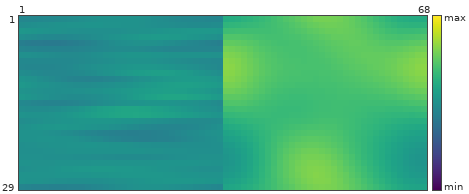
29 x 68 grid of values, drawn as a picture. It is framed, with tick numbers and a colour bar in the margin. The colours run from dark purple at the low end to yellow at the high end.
It is made of 1 by 2 panels. Panel 1,1: middling, streaked across, faint in contrast. Panel 1,2: high, smooth.
